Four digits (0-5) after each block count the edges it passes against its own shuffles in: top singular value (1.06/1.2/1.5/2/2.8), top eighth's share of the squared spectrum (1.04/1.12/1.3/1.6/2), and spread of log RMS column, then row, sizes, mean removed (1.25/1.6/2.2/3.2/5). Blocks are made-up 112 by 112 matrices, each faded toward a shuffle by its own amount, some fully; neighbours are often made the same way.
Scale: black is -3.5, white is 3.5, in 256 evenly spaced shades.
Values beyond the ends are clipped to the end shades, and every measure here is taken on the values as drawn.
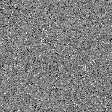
3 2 0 0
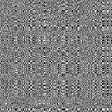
5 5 4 4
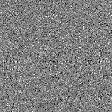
4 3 1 1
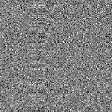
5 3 2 2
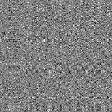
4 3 2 2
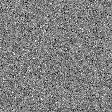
0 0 0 0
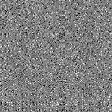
4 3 1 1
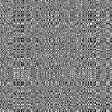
5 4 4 4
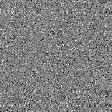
4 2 1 1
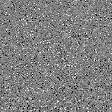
4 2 1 1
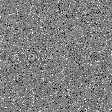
3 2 0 0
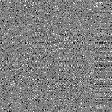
4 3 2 2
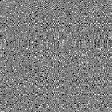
5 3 2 3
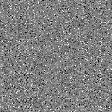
4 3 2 1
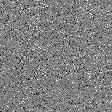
3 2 0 0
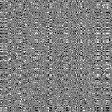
5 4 3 3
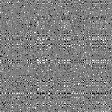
5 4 3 3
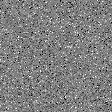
3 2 0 0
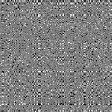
5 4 3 3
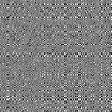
5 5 4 4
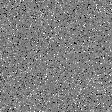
2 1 0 0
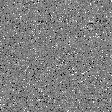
3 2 0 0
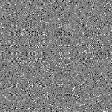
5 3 2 2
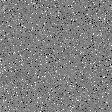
0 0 0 0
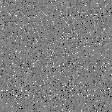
2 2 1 2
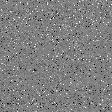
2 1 1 1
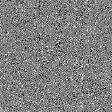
1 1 2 0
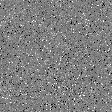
2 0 0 0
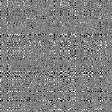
5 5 3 4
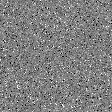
0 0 0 0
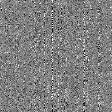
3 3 4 0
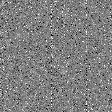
2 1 2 0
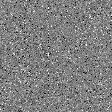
1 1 1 0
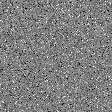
0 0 0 0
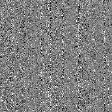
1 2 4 0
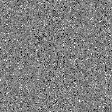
1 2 3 0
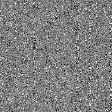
1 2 3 0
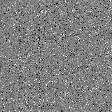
1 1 1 0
